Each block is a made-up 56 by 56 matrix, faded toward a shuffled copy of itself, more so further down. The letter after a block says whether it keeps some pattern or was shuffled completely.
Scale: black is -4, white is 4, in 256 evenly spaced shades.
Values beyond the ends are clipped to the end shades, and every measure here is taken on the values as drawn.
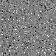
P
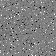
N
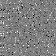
P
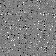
P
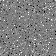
N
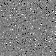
P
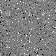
P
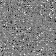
N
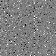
P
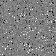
P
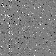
P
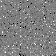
P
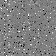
P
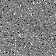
N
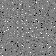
P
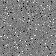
N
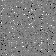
P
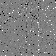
P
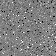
N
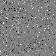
P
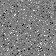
P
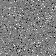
N
